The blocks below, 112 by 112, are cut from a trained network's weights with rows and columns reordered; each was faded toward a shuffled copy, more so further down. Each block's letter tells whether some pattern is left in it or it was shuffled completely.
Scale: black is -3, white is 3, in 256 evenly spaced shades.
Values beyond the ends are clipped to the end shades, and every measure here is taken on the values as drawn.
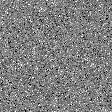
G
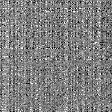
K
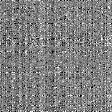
K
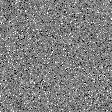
G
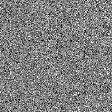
K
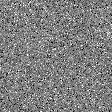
G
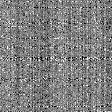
K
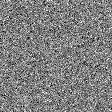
G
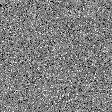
G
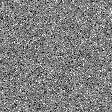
G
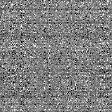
K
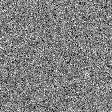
G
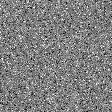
G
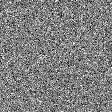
G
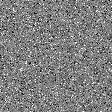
G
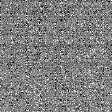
K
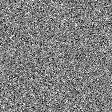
G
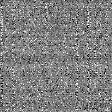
K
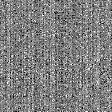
K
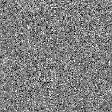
K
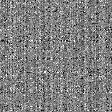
K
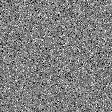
G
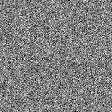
K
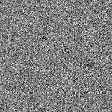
K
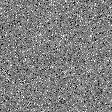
G
